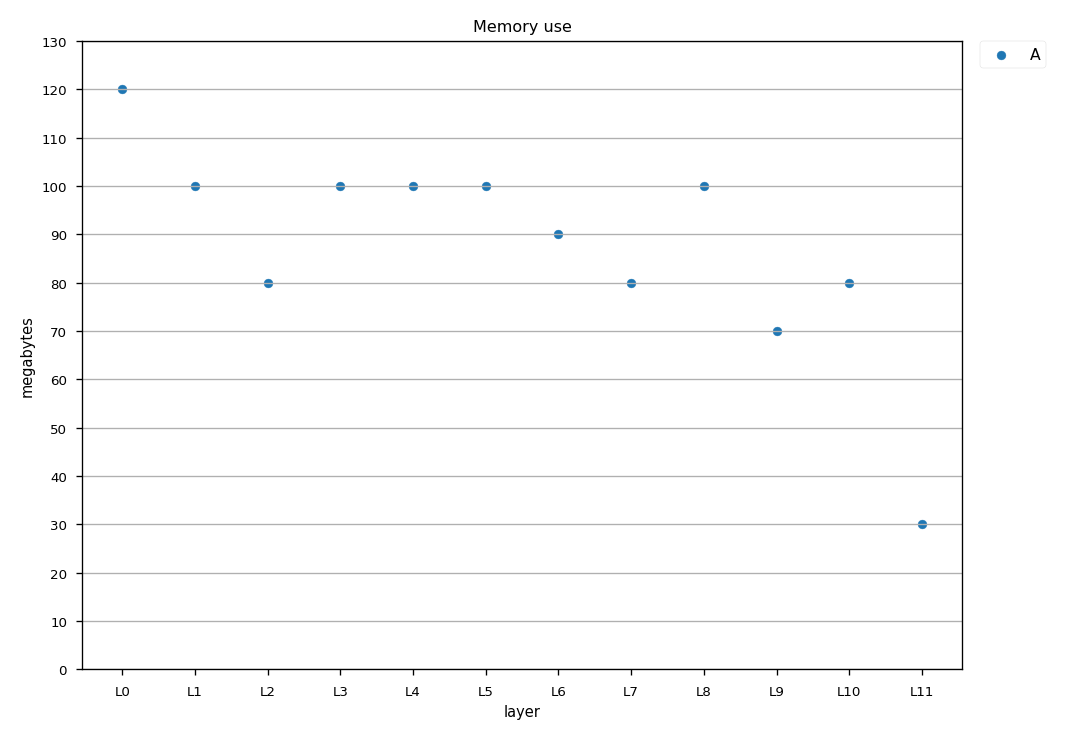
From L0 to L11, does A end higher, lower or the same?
lower
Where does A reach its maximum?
L0
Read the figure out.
Title: Memory use
x-axis: layer, ticks L0 L1 L2 L3 L4 L5 L6 L7 L8 L9 L10 L11
y-axis: megabytes, ticks 0 10 20 30 40 50 60 70 80 90 100 110 120 130
Legend: A
Values:
A: 120 100 80 100 100 100 90 80 100 70 80 30
